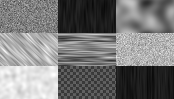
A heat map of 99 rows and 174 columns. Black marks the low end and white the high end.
The table splits into 3 rows of 3 panels. Panel 1,1: middling, fine-grained. Panel 1,2: very low, streaked downward, faint in contrast. Panel 1,3: middling, smooth, strong in contrast. Panel 2,1: high, slanting down to the right. Panel 2,2: middling, streaked across, strong in contrast. Panel 2,3: high, fine-grained. Panel 3,1: very high, blotchy, faint in contrast. Panel 3,2: low, checkered. Panel 3,3: very low, streaked downward, faint in contrast.
